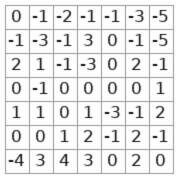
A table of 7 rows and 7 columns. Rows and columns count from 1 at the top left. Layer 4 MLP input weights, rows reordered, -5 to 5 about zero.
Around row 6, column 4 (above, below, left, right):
1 3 1 -1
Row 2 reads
-1 -3 -1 3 0 -1 -5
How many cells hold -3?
4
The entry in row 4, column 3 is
0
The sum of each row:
-13 -8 0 0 1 3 8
